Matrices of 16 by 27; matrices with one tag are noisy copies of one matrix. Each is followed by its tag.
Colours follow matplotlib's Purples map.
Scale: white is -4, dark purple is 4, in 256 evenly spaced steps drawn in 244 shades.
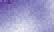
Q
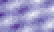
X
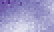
Q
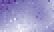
Q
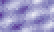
X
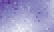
Q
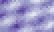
X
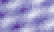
X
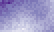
Q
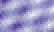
X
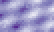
X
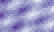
X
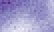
Q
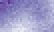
Q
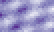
X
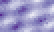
X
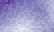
Q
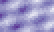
X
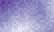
Q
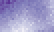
Q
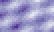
X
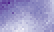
Q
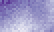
Q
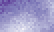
Q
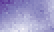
Q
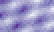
X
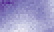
Q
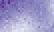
Q
